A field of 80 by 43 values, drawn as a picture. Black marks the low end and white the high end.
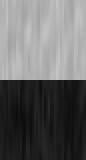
The table splits into 2 rows of 1 panel. Panel 1,1: high, streaked downward, faint in contrast. Panel 2,1: very low, streaked downward, faint in contrast.
